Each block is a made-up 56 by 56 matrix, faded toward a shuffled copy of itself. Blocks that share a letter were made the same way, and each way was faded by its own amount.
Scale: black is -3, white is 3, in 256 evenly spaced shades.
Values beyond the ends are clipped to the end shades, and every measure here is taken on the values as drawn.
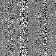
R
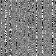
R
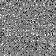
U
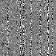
R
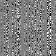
R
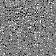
U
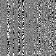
R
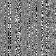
R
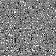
U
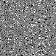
U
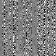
R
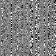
R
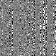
R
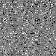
U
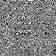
U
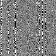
R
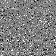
U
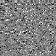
U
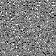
U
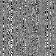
R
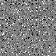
U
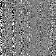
R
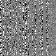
R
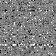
U
